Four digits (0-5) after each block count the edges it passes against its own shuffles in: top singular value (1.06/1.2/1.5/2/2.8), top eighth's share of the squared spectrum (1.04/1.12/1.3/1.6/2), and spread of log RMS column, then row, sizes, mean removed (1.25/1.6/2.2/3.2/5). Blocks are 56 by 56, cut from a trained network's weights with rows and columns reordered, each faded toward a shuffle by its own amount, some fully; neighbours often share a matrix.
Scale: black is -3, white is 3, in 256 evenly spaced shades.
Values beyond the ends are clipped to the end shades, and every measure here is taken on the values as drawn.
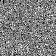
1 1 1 0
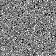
0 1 0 0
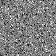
0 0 0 0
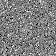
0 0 0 0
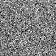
1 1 0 0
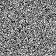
0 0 0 0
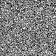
0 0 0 0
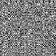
3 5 1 3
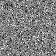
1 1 0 0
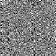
3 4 2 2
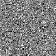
2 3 1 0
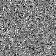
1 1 0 0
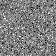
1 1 0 0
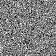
0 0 0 0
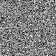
1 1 0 0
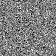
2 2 0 0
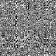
3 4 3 2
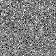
1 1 0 0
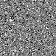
2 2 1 0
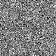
2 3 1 1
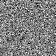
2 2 0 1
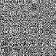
3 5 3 2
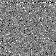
2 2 0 1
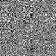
3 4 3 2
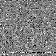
2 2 0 1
